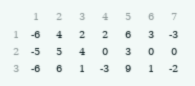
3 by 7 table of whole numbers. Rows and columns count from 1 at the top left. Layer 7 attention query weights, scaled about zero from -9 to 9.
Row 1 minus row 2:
-1 -1 -2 2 3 3 -3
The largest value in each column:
-5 6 4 2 9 3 0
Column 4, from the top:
2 0 -3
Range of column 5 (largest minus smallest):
6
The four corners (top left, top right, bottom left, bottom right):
-6 -3 -6 -2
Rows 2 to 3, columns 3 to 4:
4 0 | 1 -3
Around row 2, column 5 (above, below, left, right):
6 9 0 0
